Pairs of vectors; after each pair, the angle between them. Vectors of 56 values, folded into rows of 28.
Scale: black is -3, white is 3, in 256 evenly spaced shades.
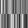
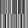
orthogonal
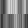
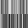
partly aligned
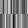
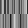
partly opposed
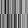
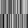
partly aligned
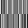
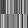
partly aligned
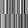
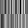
nearly opposite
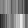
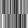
partly opposed
